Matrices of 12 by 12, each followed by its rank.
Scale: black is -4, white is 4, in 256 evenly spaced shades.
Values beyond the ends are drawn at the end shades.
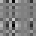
one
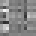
two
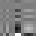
one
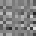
two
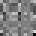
two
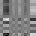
one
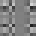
one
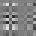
one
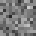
full rank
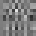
two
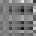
one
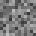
full rank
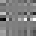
one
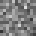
full rank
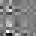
two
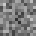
full rank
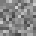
full rank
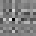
two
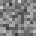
full rank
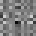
two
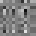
two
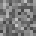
full rank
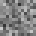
full rank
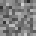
full rank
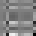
one
